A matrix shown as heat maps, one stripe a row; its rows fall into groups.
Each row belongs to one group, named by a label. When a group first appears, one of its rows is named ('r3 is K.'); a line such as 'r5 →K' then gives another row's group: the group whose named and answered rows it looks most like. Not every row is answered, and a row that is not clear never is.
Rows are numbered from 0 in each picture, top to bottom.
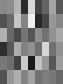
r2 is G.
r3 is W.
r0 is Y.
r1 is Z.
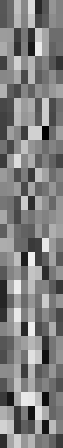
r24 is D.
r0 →Z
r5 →Y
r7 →W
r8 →W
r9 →D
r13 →Y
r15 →G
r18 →Y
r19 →D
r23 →Y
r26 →Y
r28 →D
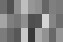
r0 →D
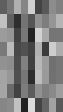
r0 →Z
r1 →G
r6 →G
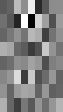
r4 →D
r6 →W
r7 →G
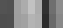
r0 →D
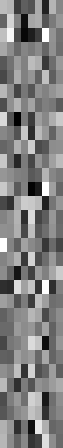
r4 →D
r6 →G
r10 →Z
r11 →G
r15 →Y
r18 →Y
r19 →G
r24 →D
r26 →Y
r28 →D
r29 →D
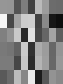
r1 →W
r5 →Z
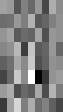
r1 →Z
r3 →Y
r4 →Z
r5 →Z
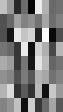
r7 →Y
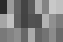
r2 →Y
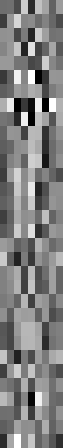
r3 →Y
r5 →Z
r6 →D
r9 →D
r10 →D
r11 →D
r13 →Z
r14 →Z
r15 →W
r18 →G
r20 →Y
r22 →W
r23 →D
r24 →D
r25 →G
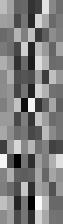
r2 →Z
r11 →G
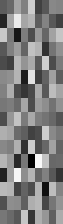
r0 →Z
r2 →G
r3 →D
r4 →W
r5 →Y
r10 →Y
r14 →D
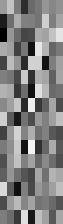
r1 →W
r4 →D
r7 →Y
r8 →G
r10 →Y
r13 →G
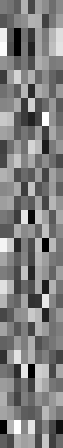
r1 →D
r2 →G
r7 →Y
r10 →D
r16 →W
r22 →D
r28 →G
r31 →W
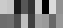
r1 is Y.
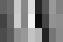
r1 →Z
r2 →D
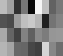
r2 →G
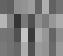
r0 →W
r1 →G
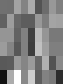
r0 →Z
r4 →W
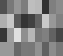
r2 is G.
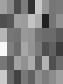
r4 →W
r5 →G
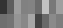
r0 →W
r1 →Z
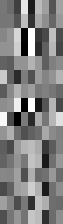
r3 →Y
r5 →G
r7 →Y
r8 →G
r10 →D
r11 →D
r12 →Y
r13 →D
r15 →D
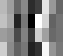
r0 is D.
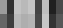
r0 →W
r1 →W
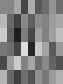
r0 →Y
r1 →G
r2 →G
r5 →G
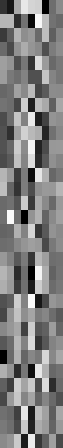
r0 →D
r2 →W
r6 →Z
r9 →D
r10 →Z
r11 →Z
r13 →G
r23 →Y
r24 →Z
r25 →W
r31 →Y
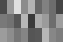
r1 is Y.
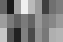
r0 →D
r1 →G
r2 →G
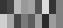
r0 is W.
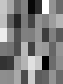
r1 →G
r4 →D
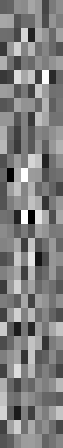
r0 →D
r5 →W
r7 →W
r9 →G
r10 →G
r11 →D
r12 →D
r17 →Y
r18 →Z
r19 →Y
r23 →G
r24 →D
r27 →G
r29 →G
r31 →D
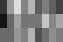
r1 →W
